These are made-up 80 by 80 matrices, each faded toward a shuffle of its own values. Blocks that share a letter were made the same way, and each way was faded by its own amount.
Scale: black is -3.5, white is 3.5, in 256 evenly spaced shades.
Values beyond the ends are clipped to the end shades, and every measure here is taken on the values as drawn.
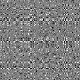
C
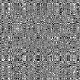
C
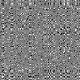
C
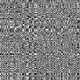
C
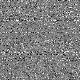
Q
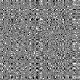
C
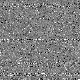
Q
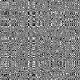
C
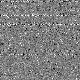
Q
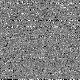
Q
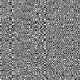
C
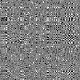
C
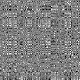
C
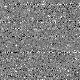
Q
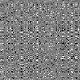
C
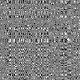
C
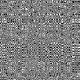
C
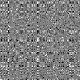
C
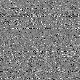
Q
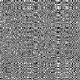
C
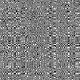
C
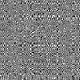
C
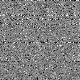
Q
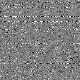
Q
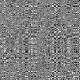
C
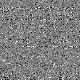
Q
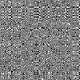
C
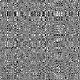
C
